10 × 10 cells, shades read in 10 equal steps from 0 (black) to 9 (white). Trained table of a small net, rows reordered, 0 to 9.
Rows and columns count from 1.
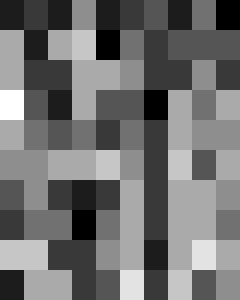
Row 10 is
1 6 6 2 3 8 2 7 3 5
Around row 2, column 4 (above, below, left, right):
5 6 6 0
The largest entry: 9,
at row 4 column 1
